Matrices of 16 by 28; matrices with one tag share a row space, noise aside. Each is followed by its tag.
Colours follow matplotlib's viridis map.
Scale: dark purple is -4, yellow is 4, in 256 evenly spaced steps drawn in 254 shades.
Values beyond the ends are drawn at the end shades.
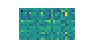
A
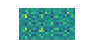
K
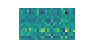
A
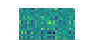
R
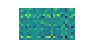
A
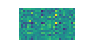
R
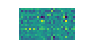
A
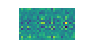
A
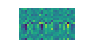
K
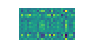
A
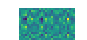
K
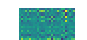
A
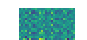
K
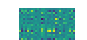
R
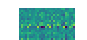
A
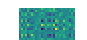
R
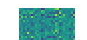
R
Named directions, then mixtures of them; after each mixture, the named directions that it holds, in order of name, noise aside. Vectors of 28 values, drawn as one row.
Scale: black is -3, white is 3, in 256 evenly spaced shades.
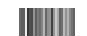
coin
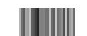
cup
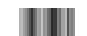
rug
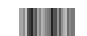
coin, rug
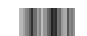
rug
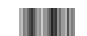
rug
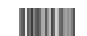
coin, cup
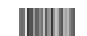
coin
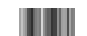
rug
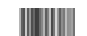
coin, cup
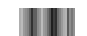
rug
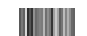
coin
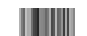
cup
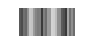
rug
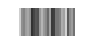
cup, rug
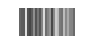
coin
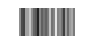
cup, rug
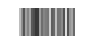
cup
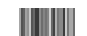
cup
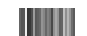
coin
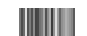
coin, cup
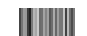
coin, cup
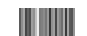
cup
